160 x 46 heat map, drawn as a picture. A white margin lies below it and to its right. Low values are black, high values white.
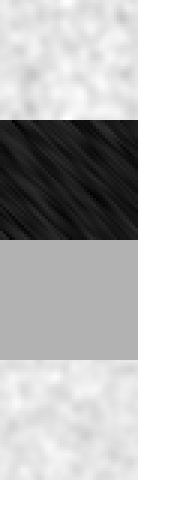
It is made of 4 by 1 panels. Panel 1,1: very high, blotchy, faint in contrast. Panel 2,1: very low, slanting down to the right, faint in contrast. Panel 3,1: high, flat. Panel 4,1: very high, blotchy, faint in contrast.
